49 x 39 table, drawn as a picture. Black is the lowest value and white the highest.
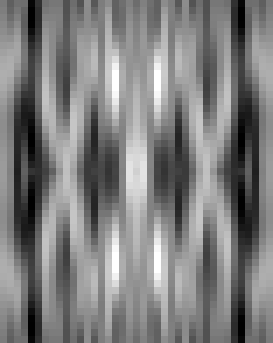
Average level on the scale: 50%. Grain: streaks running down. Mirror symmetry: left to right and top to bottom.
